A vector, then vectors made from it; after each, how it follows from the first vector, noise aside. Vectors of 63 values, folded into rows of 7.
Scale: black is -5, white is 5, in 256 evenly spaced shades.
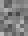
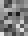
scaled up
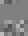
partly zeroed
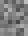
reversed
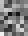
scaled up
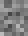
copied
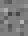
partly zeroed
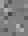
partly zeroed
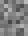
reversed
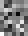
scaled up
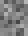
reversed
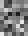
scaled up
